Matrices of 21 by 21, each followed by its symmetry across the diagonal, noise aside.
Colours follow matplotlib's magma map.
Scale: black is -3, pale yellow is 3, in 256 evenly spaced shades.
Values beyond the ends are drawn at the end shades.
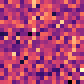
antisymmetric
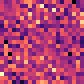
antisymmetric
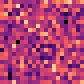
neither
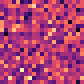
antisymmetric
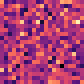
neither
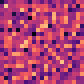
symmetric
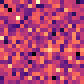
symmetric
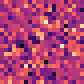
antisymmetric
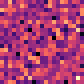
symmetric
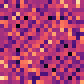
symmetric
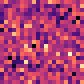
neither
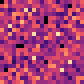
symmetric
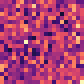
neither
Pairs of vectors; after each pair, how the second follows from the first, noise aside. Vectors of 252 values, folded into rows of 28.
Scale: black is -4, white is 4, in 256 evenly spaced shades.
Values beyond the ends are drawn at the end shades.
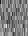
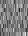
wrapped around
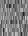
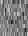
wrapped around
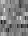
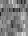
wrapped around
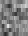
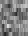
copied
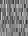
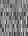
reversed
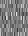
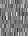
copied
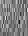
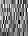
scaled up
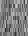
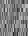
wrapped around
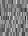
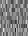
wrapped around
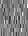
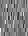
reversed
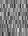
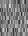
reversed
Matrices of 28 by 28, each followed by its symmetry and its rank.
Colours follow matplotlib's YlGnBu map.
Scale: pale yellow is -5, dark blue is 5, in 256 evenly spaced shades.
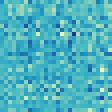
neither, rank five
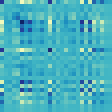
symmetric, rank two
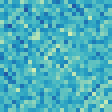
symmetric, full rank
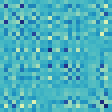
symmetric, rank three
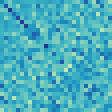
symmetric, full rank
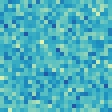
neither, full rank
